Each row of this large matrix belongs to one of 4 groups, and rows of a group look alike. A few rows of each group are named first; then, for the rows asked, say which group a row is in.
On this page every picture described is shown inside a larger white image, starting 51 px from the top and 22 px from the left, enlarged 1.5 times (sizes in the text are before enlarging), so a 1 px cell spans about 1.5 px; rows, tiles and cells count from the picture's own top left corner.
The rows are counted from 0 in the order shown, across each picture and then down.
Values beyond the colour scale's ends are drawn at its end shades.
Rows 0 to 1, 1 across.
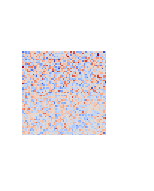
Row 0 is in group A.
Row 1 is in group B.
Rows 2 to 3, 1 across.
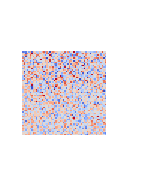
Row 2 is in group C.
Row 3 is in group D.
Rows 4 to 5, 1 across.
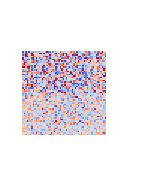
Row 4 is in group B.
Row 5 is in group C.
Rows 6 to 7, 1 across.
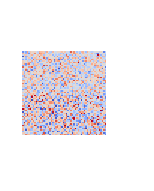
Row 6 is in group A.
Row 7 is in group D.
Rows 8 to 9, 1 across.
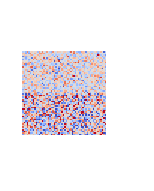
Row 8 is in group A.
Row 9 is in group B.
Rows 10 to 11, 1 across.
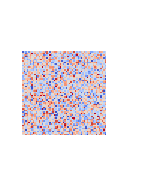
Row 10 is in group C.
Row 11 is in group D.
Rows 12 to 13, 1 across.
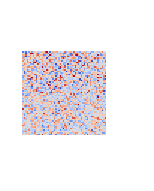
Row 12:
C
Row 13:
A
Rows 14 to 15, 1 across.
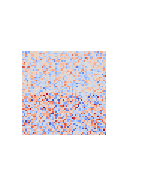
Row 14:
B
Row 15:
D
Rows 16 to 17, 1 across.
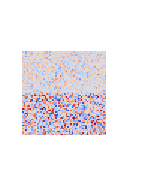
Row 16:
C
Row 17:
D
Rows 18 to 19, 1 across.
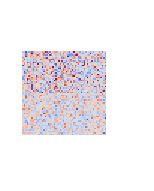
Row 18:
C
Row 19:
B
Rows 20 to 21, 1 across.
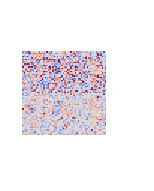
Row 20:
A
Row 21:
A
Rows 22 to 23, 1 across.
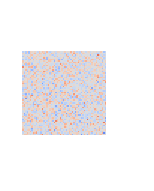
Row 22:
A
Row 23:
C
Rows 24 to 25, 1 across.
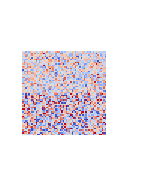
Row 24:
D
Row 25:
B
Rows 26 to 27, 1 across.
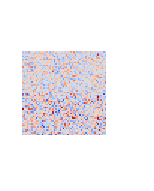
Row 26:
A
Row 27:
A
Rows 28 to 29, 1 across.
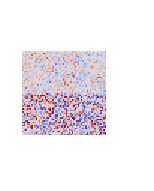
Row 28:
D
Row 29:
D
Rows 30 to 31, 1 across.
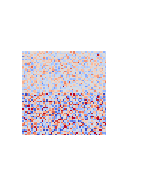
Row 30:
A
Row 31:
A
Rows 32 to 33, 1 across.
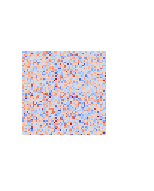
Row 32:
C
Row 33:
C
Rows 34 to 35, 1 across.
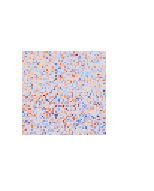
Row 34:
C
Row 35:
D
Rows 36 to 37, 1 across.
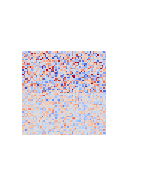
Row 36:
D
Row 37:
D
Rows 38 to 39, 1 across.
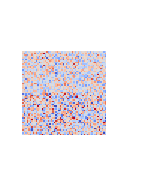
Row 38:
D
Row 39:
C
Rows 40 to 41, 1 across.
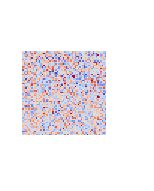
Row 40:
D
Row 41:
A
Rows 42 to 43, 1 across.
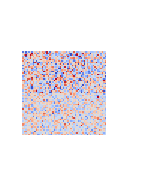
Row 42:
C
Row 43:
A
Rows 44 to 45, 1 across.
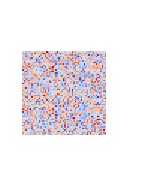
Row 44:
D
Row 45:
D
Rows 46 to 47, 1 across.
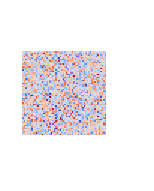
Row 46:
D
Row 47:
C
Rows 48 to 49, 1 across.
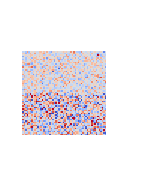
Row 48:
A
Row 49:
D
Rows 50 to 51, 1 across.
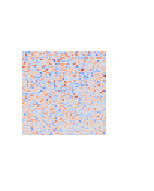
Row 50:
B
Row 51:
C
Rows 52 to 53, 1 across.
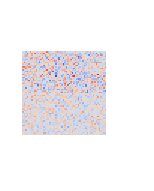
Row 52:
D
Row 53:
D
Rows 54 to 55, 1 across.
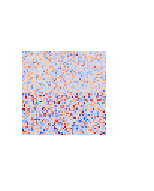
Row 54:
C
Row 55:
B
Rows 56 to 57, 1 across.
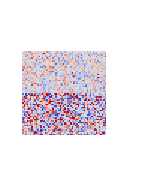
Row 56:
D
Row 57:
C
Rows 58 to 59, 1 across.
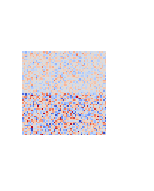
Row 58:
C
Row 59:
C
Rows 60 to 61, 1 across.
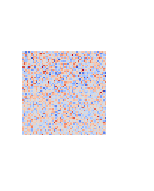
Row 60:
B
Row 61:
C
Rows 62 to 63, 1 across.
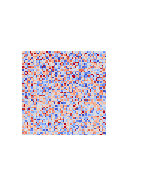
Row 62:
D
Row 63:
B
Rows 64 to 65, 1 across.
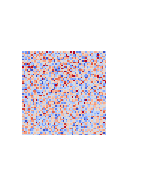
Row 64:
A
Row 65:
B
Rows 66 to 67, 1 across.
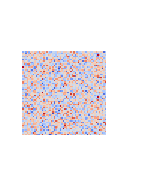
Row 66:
A
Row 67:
A
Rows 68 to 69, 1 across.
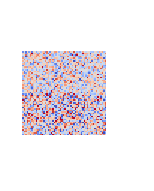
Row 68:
C
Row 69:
C
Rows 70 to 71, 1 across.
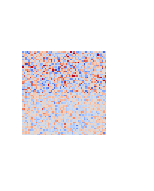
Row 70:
A
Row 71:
B
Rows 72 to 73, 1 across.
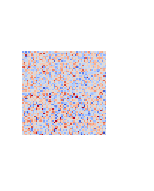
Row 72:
B
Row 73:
C
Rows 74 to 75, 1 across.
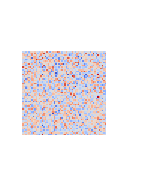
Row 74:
D
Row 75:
A
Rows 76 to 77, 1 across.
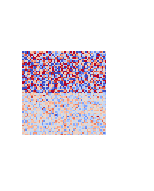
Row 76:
A
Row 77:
D
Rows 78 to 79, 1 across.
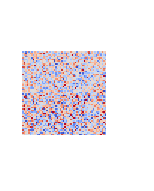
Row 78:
B
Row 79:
B
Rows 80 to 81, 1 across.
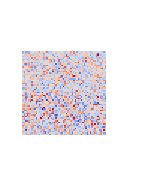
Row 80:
A
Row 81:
D
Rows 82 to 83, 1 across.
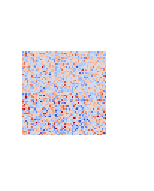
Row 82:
B
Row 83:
B
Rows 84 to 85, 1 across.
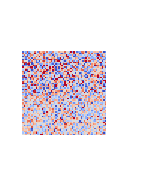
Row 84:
A
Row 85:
C
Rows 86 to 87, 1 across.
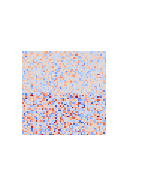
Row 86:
C
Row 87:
C
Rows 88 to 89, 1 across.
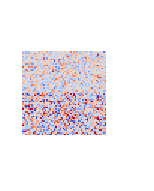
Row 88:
A
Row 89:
A
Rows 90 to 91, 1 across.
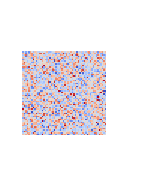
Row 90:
B
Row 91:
A
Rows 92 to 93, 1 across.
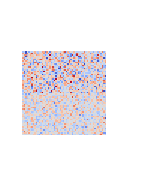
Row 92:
C
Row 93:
B
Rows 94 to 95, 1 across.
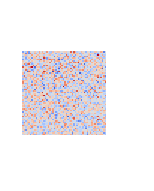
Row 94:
A
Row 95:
D
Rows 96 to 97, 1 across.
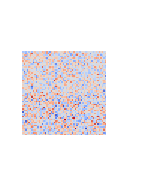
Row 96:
C
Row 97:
D
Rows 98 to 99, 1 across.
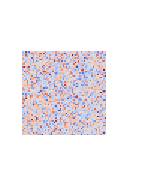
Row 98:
B
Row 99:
C
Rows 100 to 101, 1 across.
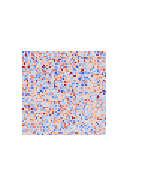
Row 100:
B
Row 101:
A
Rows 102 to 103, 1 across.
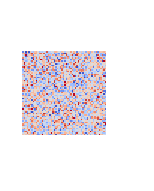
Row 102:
B
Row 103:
A
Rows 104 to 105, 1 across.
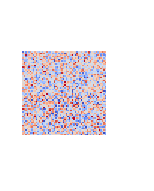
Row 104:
B
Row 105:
D
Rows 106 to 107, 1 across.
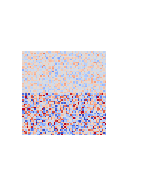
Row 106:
D
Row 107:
B
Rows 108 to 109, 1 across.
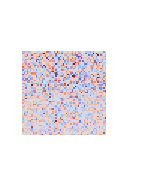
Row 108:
D
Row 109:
C
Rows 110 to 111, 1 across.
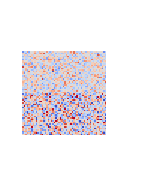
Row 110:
A
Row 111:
C
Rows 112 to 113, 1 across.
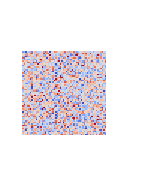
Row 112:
C
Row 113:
D
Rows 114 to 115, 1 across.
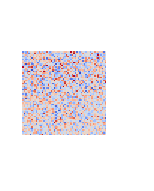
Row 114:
A
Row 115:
C
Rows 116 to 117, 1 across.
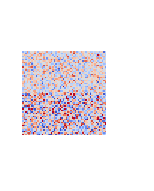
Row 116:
A
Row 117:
A
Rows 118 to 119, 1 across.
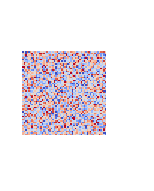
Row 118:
B
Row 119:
D
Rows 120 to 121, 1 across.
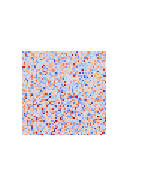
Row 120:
B
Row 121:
C
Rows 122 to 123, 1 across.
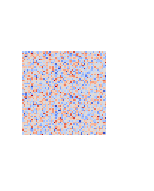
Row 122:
C
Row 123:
C
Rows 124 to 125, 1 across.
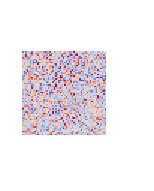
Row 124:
C
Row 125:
A
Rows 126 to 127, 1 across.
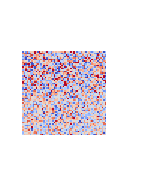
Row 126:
A
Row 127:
C
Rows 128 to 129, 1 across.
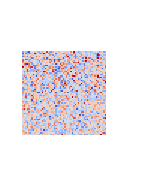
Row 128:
A
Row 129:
B
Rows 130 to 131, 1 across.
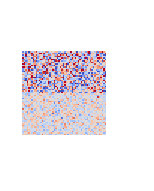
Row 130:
B
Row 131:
A
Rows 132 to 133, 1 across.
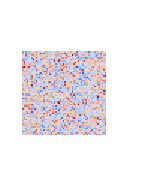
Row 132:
B
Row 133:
A
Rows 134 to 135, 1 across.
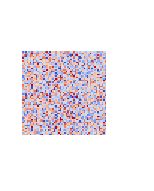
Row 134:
C
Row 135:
C
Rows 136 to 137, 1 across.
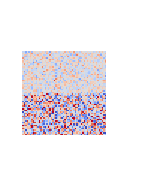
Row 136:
C
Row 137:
D
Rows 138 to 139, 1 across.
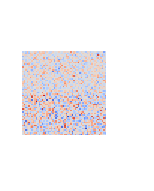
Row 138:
A
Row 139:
D
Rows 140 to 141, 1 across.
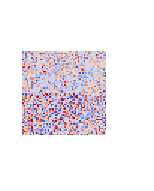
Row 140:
B
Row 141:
C
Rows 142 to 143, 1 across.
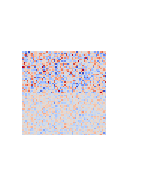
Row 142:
B
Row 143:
B
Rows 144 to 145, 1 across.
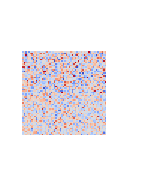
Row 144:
B
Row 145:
C
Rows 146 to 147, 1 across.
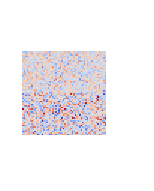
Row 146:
C
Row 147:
A
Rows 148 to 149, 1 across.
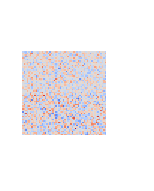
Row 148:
C
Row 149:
D
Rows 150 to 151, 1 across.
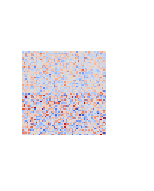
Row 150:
B
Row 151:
B
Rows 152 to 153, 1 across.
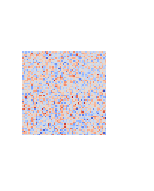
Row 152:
C
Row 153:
B
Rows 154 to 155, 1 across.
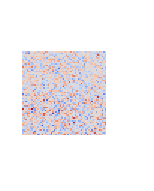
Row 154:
A
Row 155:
A
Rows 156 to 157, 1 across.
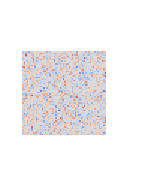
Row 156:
B
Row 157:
C
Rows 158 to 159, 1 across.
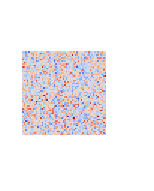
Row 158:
B
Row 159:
D
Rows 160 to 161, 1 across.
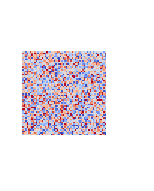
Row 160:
D
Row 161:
B
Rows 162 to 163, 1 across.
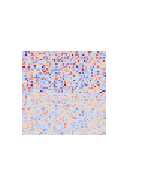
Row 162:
B
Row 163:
B
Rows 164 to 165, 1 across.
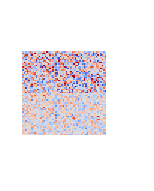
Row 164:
D
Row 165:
D
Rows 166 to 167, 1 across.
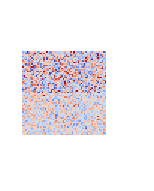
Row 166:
A
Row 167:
D
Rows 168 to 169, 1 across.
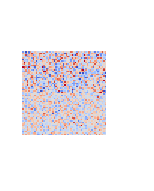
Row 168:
B
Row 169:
A
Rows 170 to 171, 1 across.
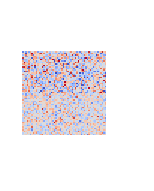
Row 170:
B
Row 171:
C
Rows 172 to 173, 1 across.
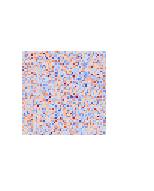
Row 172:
D
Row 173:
C
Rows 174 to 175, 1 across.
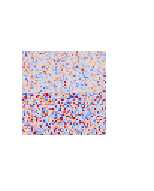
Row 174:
B
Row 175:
C
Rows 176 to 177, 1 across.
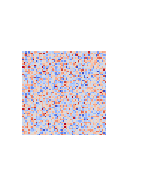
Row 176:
B
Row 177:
B
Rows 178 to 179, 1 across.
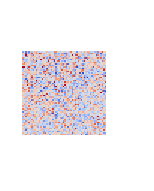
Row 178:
B
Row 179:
D
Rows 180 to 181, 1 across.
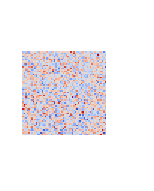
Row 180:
A
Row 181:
B
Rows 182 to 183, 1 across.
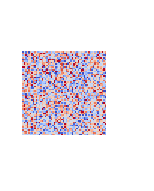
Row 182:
B
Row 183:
B
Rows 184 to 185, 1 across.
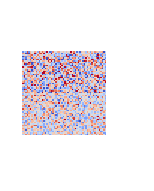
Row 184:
A
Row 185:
D
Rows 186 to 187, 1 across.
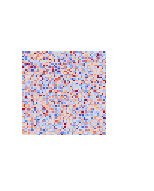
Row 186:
A
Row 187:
B
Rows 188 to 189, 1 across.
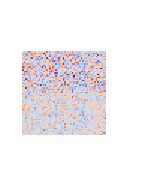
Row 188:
D
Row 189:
B
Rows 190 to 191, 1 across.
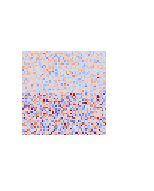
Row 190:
D
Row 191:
A
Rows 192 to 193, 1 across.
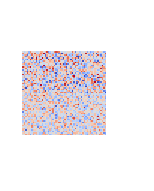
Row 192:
D
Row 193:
D
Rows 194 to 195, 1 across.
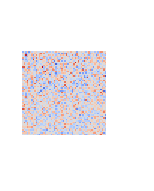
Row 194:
B
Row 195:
B
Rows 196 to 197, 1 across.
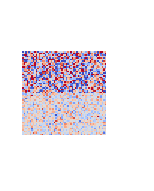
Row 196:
B
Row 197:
C
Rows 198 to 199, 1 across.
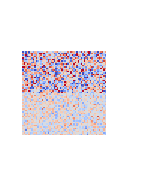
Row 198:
B
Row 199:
D
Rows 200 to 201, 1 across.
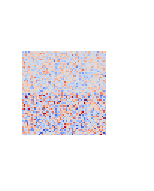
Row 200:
B
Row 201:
B
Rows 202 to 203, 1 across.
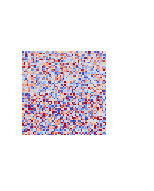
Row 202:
B
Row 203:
A
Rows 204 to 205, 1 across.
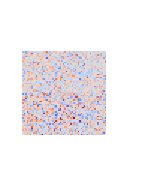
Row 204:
C
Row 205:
C
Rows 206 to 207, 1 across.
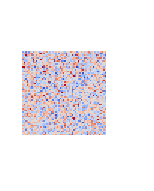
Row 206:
B
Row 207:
D
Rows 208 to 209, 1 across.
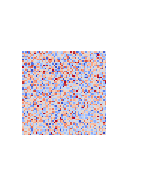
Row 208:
A
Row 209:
C
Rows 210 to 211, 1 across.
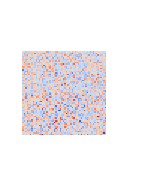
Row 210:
D
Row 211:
C
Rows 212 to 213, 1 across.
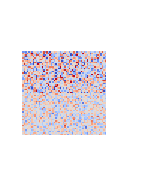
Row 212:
C
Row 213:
D
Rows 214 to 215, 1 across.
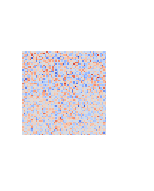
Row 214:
D
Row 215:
C
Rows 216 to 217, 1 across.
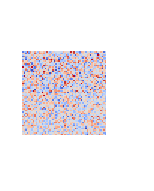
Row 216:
A
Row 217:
D
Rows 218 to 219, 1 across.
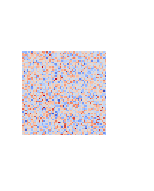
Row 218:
C
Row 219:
D
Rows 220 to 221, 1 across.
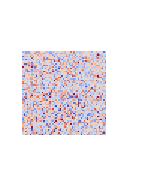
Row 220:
A
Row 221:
C
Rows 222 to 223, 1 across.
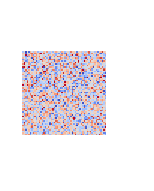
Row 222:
B
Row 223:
D
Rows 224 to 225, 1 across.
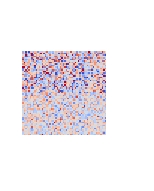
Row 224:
B
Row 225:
C
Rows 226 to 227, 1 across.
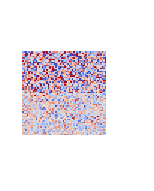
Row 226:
C
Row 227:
D
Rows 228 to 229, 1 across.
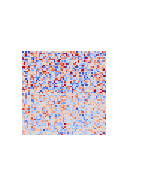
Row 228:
B
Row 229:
B
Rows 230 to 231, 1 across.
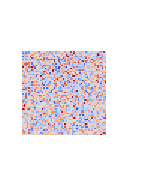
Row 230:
A
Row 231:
B
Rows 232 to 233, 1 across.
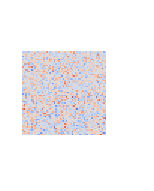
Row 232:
A
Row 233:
B
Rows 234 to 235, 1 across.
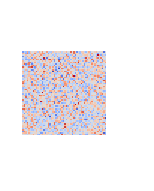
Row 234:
A
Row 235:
B
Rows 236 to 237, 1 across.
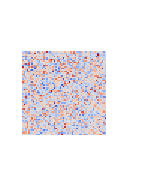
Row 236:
A
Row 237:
B
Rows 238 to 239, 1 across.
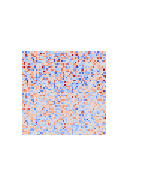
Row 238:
B
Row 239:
B
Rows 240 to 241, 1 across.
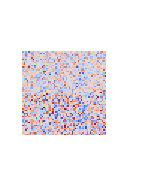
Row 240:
B
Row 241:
D
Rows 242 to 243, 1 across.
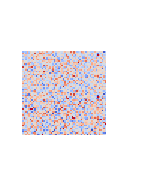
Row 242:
A
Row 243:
A
